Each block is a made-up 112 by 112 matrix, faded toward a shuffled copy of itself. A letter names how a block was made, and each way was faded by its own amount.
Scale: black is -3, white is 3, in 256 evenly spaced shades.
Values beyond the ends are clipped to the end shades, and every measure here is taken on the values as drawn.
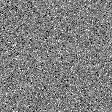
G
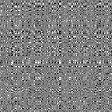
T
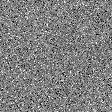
G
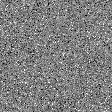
G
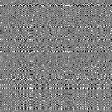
T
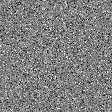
G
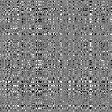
T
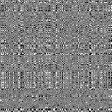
T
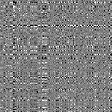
T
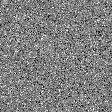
G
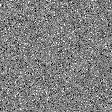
G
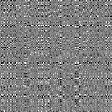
T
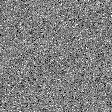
G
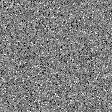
G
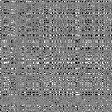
T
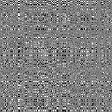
T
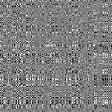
T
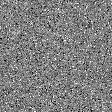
G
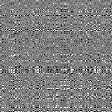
T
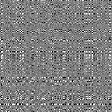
T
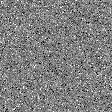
G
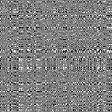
T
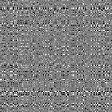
T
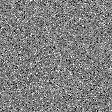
G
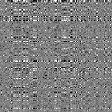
T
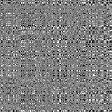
T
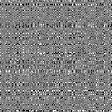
T
